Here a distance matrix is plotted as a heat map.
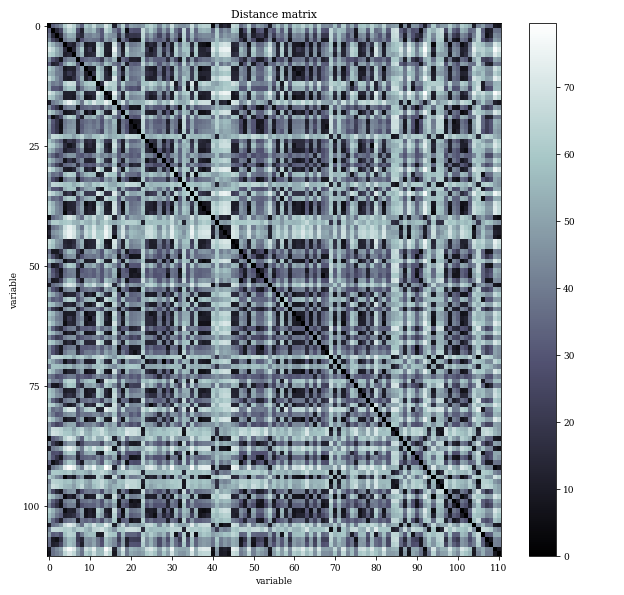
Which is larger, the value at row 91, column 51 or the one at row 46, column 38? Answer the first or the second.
the first
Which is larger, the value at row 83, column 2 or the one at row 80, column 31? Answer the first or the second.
the first
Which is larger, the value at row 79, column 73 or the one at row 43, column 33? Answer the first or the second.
the second
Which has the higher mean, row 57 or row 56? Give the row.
57
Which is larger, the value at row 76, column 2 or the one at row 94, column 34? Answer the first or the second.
the second
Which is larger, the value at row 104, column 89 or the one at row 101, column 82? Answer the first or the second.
the first
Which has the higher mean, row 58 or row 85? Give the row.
85
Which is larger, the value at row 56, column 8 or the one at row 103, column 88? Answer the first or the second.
the second
